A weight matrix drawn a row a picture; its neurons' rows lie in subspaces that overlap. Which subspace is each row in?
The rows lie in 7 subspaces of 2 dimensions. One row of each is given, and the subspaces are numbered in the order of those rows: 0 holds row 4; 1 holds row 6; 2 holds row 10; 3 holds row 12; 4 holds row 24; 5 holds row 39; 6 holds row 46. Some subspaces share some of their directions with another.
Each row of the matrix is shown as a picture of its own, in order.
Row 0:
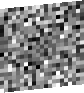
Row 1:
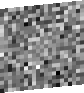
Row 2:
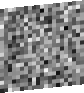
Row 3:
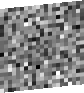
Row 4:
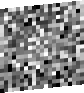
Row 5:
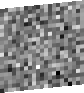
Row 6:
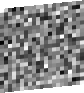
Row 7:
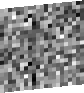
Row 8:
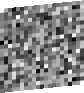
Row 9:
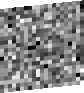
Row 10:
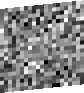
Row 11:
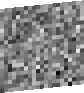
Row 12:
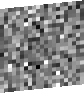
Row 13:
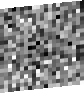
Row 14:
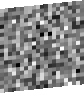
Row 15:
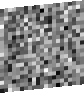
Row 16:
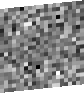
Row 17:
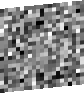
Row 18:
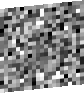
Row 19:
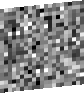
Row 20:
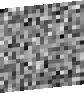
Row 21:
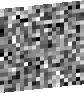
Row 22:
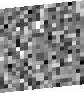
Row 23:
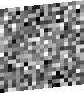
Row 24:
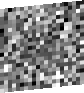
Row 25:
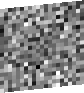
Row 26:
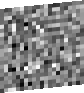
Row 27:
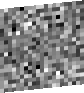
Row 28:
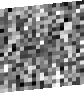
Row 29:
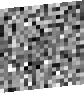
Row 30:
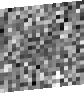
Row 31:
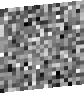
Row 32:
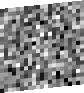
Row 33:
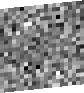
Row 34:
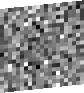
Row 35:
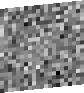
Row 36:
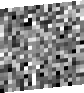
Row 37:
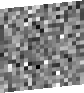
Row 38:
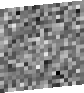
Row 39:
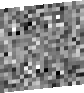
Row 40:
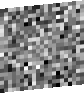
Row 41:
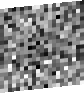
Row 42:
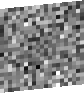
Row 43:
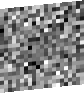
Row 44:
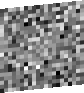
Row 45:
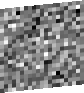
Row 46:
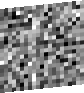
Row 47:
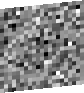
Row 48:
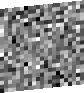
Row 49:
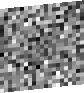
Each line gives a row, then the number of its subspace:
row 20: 1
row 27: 5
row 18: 3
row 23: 6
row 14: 2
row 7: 6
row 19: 5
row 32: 2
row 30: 4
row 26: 4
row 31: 2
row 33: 5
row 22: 3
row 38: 6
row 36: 6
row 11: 1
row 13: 0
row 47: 6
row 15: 5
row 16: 5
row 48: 0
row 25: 4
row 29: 4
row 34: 3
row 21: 0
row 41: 0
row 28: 4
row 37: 3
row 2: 5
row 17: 3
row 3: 2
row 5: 2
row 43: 2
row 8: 1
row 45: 6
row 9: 0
